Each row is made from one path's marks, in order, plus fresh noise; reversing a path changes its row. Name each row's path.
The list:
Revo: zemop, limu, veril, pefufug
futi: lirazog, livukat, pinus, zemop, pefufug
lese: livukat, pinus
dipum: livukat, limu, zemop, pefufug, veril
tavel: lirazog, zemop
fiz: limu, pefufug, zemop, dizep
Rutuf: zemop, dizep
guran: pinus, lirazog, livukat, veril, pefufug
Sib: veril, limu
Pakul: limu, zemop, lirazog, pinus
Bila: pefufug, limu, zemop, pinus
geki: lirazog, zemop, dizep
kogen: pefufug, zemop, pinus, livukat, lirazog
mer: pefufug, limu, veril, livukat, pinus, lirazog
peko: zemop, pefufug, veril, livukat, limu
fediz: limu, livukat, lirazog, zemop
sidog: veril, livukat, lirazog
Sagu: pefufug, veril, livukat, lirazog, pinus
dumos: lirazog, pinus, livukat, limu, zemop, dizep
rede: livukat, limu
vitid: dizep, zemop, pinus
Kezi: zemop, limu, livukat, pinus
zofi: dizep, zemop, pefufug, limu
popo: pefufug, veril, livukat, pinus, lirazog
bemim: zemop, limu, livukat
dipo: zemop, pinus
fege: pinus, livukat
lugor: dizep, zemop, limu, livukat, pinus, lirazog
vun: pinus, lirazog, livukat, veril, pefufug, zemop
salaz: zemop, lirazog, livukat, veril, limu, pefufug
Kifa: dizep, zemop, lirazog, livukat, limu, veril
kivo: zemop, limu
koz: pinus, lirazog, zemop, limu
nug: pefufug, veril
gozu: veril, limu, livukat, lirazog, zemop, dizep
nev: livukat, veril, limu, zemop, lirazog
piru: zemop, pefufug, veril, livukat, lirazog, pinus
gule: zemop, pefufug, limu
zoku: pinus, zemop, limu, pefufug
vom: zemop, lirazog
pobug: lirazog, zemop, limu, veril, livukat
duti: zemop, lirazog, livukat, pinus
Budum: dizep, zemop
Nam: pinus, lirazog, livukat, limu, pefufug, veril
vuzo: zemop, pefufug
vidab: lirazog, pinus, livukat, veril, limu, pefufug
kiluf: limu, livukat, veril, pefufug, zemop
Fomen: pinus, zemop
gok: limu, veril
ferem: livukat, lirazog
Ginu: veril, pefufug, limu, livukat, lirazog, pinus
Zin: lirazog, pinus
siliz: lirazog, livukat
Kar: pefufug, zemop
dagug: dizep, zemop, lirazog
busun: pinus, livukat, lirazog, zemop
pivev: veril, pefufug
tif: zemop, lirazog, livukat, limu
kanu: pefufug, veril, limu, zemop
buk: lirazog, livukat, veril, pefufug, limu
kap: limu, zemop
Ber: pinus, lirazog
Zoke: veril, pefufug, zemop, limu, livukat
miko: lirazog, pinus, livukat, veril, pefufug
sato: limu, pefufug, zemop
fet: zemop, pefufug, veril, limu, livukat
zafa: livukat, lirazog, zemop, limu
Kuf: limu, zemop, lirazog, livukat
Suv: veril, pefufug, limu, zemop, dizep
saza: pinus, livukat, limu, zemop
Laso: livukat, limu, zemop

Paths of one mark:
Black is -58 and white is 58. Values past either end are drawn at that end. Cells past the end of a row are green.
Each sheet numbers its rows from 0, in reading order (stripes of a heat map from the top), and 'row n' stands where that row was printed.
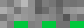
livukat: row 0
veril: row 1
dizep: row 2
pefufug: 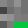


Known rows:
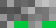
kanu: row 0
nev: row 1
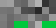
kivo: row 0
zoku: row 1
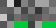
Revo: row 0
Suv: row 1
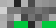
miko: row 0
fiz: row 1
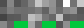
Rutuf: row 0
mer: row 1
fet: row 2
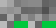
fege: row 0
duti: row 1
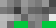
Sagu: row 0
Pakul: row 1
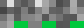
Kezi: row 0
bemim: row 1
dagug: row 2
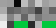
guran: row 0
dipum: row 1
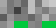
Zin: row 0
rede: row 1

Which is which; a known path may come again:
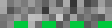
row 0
Sib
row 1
Sagu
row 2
kiluf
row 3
dagug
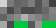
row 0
koz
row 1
Kar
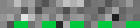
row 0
Kuf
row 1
pivev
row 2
dipum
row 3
kap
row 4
geki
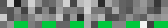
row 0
Revo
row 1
futi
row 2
peko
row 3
miko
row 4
tavel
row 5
busun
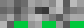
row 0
duti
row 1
Ginu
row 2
zafa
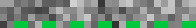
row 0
gule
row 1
kanu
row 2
ferem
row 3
piru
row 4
Zoke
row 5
sidog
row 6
rede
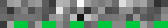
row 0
Suv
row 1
dipo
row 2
buk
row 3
nug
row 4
bemim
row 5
Fomen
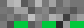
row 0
lugor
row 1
gok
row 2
sato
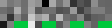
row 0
zofi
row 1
guran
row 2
vuzo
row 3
Rutuf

